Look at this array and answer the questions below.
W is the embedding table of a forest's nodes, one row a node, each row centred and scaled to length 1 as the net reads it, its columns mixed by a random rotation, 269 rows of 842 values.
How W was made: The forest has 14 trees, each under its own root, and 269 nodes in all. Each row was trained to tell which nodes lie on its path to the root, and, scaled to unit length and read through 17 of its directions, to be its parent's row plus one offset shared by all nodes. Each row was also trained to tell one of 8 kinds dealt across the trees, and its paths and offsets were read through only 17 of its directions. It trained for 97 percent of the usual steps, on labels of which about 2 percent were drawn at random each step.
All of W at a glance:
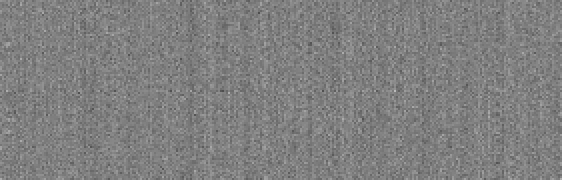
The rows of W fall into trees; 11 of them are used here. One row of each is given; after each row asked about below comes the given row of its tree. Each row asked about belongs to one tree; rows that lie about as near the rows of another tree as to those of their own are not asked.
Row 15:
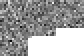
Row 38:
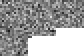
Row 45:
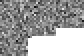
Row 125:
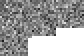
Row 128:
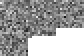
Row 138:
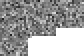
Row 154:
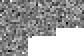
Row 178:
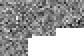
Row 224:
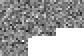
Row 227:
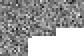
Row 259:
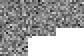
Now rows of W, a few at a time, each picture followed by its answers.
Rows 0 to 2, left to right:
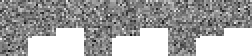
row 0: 154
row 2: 38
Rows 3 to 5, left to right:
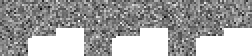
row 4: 38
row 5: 154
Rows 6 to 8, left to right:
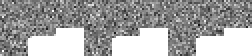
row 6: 138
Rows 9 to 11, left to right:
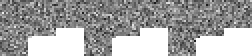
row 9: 138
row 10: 227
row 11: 38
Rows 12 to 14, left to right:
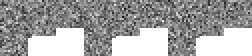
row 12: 227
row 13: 128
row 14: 224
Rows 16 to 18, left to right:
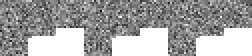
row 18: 224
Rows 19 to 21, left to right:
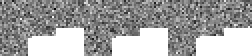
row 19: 224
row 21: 125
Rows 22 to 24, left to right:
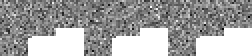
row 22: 15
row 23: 38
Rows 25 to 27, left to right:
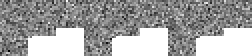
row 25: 178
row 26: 224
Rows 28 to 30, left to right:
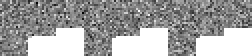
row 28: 138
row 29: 128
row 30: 227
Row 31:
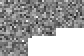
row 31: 224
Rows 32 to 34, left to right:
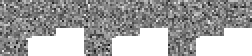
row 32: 178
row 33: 154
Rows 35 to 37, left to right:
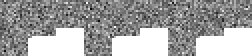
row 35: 224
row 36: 128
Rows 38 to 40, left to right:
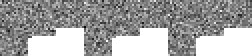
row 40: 128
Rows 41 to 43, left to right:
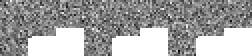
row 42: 128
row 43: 138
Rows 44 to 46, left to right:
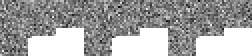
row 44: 128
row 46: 138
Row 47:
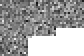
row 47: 125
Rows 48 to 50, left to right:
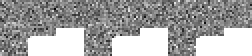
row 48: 138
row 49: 227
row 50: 224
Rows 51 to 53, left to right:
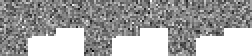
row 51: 38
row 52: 178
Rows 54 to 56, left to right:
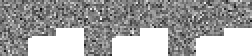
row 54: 138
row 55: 138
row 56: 154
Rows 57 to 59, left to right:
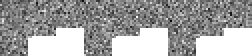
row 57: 125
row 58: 224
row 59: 15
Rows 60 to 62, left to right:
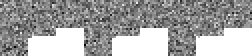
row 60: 178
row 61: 138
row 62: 15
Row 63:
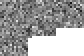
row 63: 227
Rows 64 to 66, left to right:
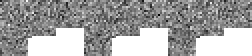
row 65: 154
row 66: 38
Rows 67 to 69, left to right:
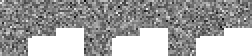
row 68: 45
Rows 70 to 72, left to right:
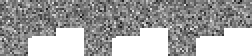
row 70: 138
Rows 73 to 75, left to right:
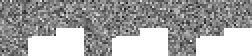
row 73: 227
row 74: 128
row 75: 224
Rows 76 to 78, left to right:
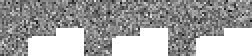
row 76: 128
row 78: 154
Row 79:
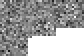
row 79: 38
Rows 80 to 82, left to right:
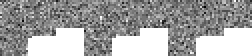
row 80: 38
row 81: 178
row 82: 259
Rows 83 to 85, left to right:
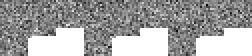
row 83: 125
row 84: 125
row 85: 38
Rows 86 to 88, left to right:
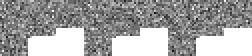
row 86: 128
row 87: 154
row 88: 138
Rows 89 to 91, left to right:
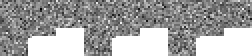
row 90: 38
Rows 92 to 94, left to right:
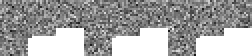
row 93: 138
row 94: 227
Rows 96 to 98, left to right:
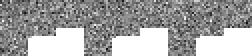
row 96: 125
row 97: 259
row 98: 178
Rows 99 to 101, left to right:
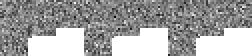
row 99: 227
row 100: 138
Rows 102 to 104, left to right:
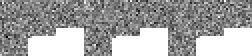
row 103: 38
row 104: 128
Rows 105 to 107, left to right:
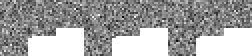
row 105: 227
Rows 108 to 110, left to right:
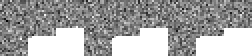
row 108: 128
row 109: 138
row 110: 38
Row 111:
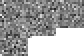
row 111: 154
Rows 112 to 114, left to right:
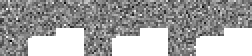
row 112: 15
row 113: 138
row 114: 224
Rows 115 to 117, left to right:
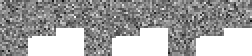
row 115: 38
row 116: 128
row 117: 154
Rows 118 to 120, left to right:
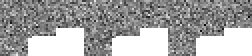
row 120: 227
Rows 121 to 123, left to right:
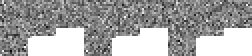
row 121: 154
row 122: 38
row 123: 15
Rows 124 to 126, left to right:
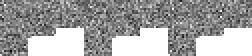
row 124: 154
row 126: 45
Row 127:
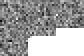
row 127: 138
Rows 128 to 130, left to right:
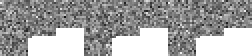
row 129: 128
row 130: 45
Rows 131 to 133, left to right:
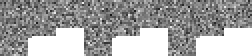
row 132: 224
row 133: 125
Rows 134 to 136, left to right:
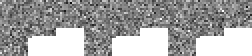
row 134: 227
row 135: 128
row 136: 128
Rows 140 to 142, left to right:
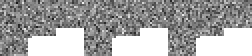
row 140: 178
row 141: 224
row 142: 224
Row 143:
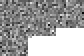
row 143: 15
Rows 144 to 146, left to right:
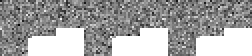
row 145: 125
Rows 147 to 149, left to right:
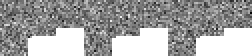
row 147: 227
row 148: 128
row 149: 38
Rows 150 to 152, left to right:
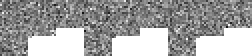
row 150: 138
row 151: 227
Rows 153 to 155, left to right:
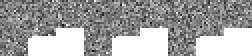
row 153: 125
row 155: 224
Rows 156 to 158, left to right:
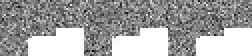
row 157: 154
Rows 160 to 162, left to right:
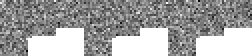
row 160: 45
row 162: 138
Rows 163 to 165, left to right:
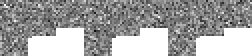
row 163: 154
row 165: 128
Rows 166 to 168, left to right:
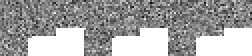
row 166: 128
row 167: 227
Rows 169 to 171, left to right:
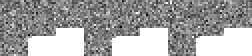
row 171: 128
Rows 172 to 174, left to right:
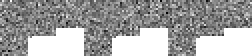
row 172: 154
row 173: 38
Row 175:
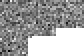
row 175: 154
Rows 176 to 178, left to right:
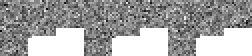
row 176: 227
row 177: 227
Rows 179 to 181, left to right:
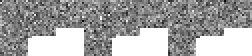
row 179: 154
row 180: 178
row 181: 38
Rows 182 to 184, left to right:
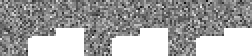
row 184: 128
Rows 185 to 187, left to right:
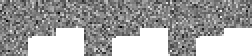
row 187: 45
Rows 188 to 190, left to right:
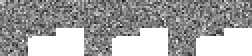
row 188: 15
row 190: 125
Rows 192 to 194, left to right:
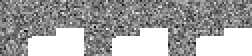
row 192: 128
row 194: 128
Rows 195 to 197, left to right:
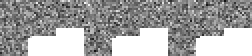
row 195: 138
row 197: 38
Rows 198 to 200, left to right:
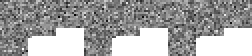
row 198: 227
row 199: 38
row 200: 128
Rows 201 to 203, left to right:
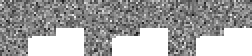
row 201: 38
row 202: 15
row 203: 224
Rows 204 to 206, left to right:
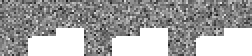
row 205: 227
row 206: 138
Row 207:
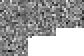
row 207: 154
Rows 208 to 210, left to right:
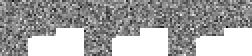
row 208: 38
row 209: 227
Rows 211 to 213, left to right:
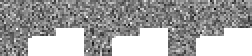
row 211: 154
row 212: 15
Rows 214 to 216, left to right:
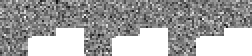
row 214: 15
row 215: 154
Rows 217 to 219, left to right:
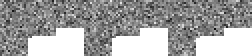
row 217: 38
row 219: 138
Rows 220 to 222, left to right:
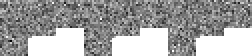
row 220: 15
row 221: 138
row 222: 227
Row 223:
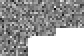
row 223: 15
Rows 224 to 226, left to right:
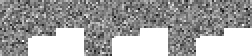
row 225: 138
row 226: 38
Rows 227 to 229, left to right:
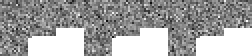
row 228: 227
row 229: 128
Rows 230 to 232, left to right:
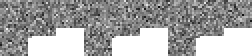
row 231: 227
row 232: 154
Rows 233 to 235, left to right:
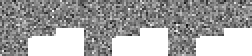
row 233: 224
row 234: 125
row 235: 178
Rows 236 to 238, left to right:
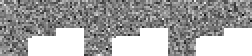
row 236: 154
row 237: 154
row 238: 154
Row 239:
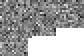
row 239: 38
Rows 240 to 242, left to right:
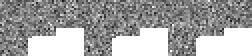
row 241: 224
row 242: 227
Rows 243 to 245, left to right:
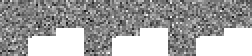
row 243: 154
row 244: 128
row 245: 128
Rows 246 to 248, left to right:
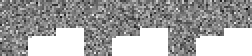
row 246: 138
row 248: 38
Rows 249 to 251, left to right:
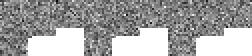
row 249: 38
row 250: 154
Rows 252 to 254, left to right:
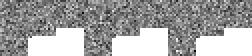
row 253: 227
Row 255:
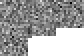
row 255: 227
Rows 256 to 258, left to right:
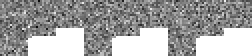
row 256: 15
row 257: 138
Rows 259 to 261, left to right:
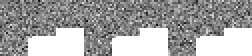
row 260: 15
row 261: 224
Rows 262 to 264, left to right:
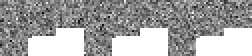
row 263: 227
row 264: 15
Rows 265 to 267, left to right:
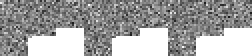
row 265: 15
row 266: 154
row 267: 138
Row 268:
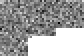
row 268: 15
